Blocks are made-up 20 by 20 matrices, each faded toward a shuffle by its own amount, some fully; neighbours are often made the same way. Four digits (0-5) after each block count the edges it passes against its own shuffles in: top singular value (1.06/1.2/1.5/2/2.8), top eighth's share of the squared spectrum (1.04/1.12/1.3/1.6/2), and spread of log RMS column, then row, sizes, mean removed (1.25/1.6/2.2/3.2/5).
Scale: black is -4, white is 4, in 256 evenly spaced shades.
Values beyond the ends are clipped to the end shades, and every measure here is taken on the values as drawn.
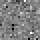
0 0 0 0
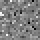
0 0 0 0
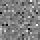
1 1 0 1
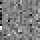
2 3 2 0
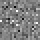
0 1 0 1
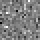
0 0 0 0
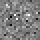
1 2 0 0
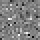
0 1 0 0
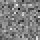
1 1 0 0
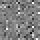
3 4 1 1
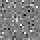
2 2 1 0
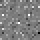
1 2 0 0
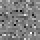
0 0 0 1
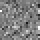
2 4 2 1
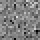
2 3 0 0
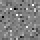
0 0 0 0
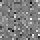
0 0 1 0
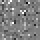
0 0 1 1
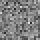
1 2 0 0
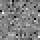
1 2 0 0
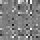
3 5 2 2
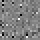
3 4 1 0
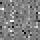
2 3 1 0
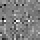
3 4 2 1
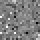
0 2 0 0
